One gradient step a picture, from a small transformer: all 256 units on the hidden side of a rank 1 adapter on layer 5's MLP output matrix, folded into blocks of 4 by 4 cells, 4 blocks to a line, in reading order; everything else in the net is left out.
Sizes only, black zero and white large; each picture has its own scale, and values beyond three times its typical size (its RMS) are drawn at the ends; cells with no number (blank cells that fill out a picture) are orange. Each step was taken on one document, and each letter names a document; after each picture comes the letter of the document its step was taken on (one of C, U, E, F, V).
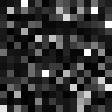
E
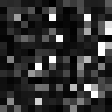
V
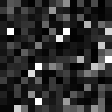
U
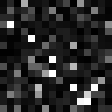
E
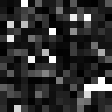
E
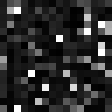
V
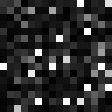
V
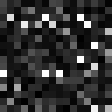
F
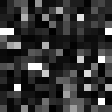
U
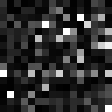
F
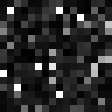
U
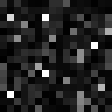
F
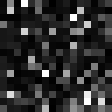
E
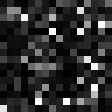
V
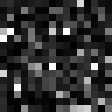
U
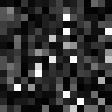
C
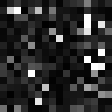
V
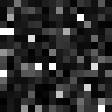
U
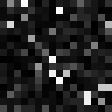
E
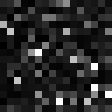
C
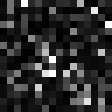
E
